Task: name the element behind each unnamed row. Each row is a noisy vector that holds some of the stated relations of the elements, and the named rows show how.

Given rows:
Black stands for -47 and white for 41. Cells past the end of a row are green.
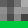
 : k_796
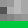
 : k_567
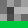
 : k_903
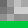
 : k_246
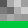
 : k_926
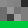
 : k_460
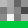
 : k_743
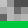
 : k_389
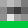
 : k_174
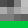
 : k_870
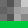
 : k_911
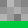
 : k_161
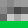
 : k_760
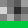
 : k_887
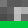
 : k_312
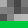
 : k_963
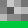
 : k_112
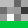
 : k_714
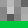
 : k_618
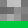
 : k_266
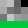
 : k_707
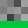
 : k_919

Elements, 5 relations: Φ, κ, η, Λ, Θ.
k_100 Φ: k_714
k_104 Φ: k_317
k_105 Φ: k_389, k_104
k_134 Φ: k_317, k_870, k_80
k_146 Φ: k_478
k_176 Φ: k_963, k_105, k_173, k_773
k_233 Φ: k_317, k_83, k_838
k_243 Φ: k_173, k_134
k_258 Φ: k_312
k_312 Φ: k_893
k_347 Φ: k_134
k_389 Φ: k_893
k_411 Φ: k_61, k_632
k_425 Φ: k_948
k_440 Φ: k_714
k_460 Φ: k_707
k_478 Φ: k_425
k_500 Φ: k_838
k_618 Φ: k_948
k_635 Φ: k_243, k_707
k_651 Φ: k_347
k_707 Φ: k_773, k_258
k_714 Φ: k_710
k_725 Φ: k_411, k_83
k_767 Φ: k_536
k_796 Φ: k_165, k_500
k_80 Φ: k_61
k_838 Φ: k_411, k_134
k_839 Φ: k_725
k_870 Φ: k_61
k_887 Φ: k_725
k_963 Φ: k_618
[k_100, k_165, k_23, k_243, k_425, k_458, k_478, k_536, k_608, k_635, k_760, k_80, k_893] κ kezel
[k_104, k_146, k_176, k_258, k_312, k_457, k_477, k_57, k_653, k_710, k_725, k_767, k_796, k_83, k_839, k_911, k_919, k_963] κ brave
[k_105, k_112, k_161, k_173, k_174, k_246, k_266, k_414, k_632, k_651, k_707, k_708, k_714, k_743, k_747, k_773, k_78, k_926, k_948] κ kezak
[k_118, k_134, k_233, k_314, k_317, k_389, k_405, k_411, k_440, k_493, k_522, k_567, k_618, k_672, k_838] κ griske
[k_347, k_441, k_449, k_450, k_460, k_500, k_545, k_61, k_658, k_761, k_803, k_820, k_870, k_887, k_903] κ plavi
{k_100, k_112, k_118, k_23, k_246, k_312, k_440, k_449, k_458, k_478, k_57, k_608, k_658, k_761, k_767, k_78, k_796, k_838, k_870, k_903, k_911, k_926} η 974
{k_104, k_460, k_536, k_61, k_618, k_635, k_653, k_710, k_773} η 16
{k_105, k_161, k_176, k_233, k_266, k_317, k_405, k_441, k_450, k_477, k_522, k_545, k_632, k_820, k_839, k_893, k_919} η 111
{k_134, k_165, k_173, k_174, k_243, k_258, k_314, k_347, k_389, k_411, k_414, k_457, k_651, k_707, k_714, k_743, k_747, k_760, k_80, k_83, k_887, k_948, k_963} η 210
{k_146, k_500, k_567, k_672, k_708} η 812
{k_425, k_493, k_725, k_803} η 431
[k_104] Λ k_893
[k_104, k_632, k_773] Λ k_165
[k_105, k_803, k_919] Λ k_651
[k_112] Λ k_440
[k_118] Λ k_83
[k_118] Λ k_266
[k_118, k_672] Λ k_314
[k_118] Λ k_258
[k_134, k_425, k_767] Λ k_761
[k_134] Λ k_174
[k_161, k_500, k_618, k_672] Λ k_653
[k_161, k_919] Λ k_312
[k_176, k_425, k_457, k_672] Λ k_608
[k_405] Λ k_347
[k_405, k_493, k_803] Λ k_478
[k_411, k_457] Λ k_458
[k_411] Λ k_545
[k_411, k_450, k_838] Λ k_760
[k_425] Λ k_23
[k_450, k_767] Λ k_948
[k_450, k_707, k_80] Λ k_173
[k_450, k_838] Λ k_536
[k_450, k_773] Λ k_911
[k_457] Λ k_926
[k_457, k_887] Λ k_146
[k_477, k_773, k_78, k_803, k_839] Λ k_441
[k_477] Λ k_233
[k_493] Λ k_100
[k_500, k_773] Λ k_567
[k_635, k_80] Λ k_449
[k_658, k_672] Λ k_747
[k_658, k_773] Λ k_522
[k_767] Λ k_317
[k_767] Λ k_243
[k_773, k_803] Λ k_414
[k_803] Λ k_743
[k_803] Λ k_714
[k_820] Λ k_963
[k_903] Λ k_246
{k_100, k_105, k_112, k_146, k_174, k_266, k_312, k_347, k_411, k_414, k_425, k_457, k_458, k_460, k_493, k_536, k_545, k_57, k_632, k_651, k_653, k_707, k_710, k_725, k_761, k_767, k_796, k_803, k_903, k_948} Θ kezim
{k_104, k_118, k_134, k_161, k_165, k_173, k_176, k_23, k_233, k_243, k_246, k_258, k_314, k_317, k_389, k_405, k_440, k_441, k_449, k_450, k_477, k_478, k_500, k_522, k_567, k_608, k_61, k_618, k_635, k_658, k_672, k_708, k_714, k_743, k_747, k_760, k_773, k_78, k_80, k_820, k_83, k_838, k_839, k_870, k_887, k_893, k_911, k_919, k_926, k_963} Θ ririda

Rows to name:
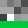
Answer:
k_173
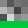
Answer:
k_243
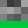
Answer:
k_839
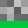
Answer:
k_317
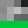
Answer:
k_105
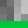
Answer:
k_449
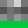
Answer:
k_536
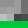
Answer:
k_632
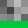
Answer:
k_458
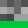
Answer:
k_176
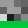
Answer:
k_803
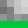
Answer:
k_440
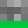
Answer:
k_545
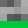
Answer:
k_500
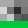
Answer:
k_411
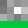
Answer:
k_78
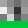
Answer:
k_134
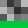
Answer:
k_83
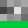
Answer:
k_100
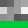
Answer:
k_838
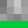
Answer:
k_708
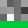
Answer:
k_165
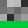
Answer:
k_425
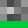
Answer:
k_104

